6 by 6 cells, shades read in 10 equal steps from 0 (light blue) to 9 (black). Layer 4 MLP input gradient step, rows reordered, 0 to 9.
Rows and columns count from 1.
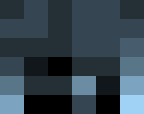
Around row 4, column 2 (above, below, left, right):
7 7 6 9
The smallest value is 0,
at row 6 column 6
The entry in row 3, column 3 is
7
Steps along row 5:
up same down up down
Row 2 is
6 6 7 6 6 6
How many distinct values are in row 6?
4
